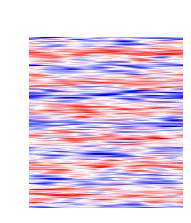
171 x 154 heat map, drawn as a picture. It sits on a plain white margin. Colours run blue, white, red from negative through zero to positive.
There is no overall slope. The histogram is bell-shaped. Horizontal stripes repeat 6 times down the table. The grain runs across in streaks.
